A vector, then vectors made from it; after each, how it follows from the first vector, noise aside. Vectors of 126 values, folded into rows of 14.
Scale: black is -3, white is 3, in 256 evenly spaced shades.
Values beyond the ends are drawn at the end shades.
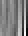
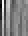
reversed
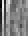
reversed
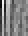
reversed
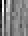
reversed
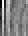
reversed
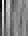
reversed
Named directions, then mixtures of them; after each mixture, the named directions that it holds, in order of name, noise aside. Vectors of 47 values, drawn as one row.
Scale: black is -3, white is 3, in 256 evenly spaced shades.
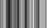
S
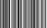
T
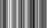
S, T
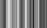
S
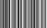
T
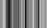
S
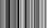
S, T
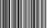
T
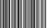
T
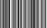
T
